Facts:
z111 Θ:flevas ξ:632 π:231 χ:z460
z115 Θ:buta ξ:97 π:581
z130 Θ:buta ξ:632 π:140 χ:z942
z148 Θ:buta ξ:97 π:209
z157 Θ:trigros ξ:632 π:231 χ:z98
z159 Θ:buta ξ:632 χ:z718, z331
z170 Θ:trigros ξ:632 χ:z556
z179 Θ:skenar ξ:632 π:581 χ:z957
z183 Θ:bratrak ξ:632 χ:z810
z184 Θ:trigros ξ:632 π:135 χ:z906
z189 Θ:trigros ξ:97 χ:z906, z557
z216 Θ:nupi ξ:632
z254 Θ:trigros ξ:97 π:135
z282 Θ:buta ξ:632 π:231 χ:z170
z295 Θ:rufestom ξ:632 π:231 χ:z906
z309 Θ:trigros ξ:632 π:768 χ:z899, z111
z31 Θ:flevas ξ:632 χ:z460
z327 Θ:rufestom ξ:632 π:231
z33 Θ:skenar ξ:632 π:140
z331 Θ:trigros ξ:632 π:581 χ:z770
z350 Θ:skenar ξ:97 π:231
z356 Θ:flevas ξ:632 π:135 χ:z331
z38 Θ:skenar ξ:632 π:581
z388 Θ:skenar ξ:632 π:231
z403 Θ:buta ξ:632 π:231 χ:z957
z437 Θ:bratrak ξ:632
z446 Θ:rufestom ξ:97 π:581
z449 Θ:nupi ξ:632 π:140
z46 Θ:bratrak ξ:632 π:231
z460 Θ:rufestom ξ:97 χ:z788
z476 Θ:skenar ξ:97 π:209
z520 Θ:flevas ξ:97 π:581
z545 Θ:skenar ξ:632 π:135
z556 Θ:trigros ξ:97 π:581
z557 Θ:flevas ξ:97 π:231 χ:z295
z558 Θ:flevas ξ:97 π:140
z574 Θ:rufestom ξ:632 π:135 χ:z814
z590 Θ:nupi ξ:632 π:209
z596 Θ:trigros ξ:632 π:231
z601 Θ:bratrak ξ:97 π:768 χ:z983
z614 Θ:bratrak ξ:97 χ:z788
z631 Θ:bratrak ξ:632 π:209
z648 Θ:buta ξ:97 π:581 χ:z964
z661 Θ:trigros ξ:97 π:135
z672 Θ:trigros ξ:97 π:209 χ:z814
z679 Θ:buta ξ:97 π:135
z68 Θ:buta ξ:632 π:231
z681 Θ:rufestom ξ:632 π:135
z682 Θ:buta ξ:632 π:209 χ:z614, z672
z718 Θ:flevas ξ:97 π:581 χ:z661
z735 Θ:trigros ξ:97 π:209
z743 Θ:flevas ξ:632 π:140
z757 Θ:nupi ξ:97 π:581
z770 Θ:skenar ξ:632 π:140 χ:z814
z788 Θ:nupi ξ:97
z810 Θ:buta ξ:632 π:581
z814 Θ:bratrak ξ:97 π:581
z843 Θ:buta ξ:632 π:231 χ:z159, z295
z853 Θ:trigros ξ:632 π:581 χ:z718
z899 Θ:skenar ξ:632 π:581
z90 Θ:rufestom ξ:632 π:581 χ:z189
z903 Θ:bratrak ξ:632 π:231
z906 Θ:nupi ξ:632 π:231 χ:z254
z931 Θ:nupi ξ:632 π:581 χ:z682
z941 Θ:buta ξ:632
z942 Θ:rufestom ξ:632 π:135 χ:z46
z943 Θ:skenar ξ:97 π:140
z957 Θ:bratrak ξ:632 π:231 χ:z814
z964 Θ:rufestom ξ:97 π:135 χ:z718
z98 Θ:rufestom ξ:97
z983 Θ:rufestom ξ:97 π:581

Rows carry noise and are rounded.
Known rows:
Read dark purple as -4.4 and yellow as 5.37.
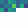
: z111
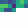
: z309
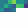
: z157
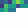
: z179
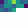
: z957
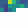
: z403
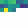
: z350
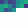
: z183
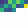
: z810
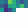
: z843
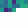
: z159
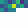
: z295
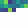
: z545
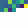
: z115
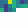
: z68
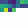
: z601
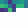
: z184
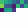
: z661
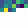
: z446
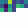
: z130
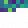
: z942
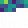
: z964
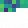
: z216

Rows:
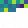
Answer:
z757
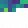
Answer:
z614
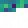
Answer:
z170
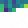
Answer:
z941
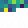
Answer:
z556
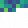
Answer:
z189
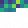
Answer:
z90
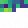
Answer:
z943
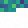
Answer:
z327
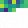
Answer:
z590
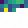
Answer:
z814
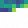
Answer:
z682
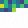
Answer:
z631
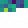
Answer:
z98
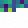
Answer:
z743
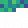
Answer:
z388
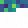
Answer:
z557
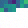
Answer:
z31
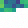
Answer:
z788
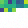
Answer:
z476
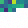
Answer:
z906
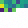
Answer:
z735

